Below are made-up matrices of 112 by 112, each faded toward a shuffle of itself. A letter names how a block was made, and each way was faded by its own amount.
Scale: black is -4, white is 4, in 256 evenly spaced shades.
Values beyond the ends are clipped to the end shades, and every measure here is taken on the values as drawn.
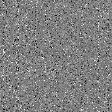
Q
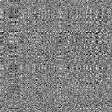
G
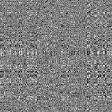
G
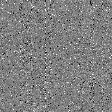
Q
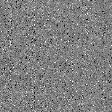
Q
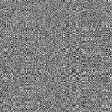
G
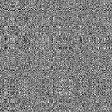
G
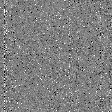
Q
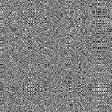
G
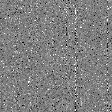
Q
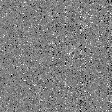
Q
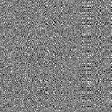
G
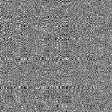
G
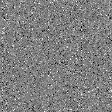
Q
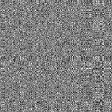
G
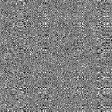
G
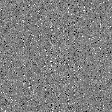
Q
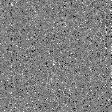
Q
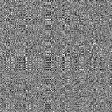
G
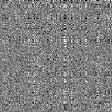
G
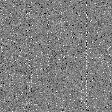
Q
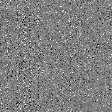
Q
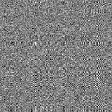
G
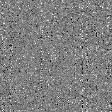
Q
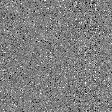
Q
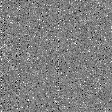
Q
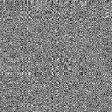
G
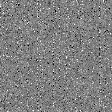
Q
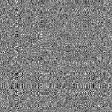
G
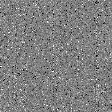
Q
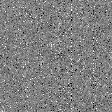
Q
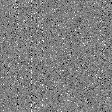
Q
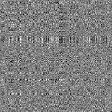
G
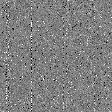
Q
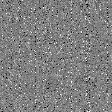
Q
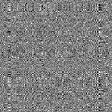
G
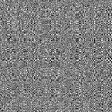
G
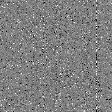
Q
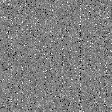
Q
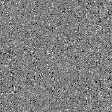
Q
